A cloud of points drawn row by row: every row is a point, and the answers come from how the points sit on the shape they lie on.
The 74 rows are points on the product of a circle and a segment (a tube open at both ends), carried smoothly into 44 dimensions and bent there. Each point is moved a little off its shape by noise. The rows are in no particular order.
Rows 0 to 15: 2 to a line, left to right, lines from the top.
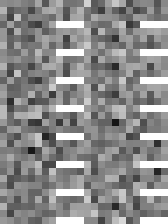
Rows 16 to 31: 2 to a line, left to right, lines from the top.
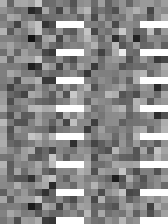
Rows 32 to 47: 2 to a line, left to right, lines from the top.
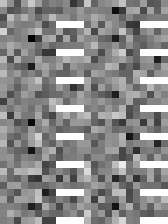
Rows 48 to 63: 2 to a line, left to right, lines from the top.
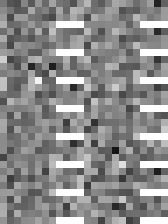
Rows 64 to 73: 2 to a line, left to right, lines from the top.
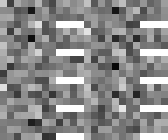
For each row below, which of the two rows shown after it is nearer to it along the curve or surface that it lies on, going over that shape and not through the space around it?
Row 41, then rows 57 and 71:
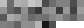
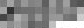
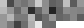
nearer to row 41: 71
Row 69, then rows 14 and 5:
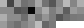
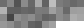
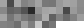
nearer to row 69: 5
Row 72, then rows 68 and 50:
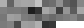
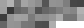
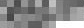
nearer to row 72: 68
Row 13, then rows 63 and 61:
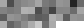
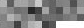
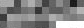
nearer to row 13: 61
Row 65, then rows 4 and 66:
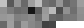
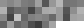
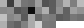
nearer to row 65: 66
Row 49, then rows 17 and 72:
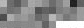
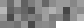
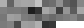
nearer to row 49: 72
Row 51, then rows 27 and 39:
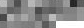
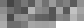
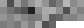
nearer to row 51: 27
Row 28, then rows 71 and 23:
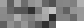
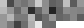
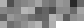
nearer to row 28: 71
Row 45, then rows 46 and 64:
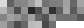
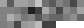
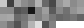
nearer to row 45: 46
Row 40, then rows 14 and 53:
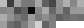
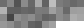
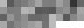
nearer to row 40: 14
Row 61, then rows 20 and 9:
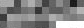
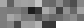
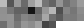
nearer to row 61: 20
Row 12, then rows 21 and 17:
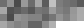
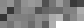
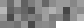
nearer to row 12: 17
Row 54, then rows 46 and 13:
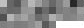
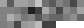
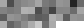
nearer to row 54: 13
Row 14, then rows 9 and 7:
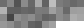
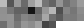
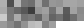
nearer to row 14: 7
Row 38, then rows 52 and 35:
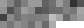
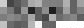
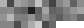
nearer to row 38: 52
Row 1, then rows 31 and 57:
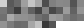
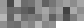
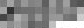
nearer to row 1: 57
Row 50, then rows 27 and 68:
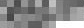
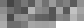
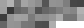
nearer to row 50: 27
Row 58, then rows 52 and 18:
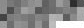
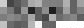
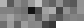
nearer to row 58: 52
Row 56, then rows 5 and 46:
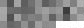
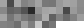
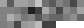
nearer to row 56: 5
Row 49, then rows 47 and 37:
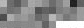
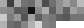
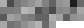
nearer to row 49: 37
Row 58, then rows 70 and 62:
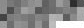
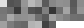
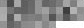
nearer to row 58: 70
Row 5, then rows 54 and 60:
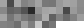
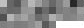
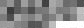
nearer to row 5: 60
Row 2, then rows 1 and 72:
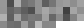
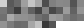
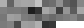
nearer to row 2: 72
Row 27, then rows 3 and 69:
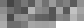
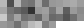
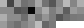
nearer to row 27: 3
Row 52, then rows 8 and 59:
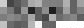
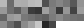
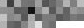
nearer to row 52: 8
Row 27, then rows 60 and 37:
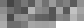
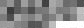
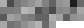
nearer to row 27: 60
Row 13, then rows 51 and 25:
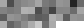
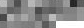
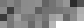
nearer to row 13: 51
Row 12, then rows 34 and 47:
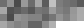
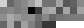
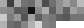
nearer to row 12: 47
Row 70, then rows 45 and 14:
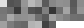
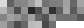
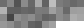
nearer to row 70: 45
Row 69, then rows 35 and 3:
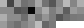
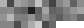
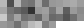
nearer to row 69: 3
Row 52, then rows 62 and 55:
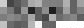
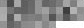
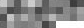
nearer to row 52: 55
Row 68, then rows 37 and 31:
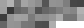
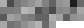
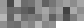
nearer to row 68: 37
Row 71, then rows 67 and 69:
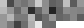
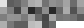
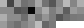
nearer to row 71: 67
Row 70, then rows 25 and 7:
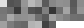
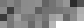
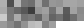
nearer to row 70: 25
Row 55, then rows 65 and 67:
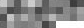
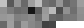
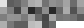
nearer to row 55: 67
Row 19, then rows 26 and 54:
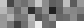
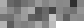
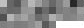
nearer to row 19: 54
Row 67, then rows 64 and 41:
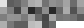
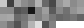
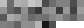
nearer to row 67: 41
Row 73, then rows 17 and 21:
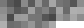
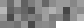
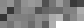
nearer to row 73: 17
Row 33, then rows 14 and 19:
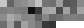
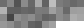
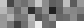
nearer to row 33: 19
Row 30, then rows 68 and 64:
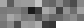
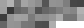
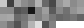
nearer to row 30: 64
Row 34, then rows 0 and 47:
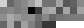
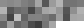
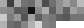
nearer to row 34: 47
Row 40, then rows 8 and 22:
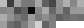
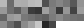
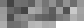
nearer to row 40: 8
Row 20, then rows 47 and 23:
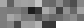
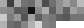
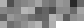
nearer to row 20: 47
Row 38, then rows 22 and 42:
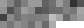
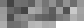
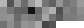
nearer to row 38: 22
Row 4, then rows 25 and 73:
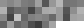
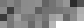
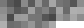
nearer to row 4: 73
